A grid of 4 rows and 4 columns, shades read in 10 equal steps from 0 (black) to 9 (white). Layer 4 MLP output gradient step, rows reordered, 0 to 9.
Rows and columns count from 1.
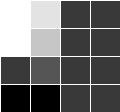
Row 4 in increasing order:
0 0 2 2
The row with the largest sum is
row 1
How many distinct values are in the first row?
3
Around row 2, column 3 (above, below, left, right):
2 2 7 2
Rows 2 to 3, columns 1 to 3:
9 7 2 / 2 3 2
